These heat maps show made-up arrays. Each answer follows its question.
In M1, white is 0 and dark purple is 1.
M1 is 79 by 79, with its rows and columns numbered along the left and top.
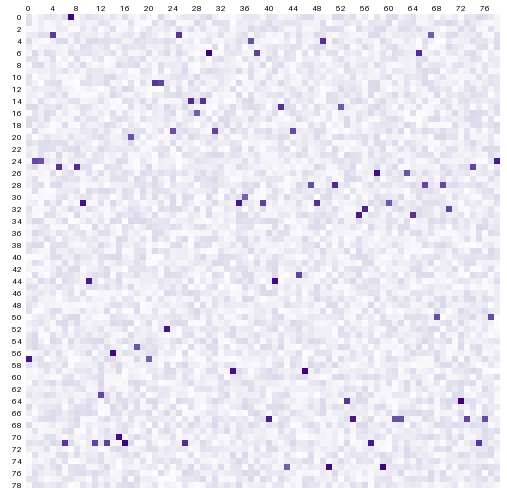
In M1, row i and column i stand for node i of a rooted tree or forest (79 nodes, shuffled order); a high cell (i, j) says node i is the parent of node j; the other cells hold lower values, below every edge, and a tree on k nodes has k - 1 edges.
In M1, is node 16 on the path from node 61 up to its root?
no
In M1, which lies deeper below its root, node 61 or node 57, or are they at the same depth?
node 61
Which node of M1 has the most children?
71
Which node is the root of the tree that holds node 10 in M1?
19
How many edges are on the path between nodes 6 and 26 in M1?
2
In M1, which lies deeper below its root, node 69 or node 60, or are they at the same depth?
node 69
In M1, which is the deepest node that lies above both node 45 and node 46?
75
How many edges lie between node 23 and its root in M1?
4
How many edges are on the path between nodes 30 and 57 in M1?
3
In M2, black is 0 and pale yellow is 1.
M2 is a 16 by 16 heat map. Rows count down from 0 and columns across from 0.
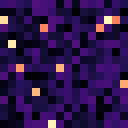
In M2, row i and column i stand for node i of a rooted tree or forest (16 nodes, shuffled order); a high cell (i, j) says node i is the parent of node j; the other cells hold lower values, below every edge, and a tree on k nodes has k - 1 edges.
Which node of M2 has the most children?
2
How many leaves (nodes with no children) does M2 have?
9
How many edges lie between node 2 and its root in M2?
1
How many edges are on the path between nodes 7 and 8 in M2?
1
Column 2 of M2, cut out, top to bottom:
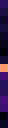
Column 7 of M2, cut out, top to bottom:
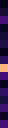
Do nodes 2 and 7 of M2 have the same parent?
yes
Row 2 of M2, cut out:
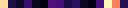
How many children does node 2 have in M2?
3
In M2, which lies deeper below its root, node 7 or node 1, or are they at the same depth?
node 1
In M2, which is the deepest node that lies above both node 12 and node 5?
3
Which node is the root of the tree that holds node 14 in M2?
8
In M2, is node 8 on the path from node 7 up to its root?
yes
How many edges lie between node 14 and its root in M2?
2
